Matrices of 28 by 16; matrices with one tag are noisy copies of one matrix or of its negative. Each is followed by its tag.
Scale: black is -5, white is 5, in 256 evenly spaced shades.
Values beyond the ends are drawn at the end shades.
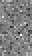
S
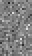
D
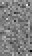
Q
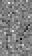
D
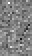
D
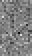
S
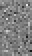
Q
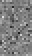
S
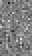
D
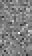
S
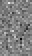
D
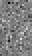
D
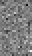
Q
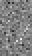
D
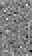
Q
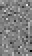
Q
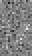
D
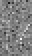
D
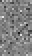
S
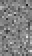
Q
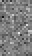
S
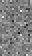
S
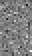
Q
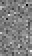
Q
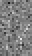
D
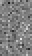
D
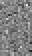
Q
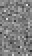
Q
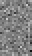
Q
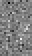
D
